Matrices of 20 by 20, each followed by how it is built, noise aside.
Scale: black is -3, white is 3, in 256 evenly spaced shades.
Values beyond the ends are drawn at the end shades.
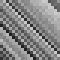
Toeplitz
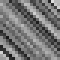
Toeplitz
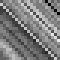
Toeplitz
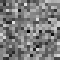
noise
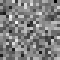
noise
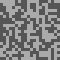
noise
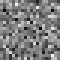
noise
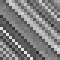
Toeplitz
